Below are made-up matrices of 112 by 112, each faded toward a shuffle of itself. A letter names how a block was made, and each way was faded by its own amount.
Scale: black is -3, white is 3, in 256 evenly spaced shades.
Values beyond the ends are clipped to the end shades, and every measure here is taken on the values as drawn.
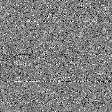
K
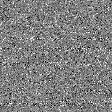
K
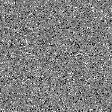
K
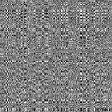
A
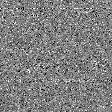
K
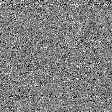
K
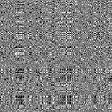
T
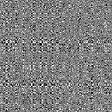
T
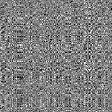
T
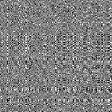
T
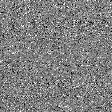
K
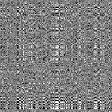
A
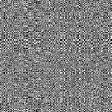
A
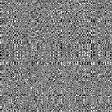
T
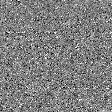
K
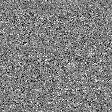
K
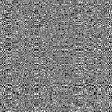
T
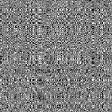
T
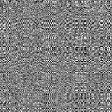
A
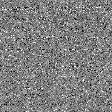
K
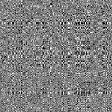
T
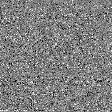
K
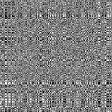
A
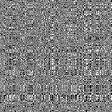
T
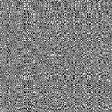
T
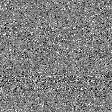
K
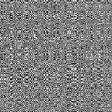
A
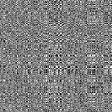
A
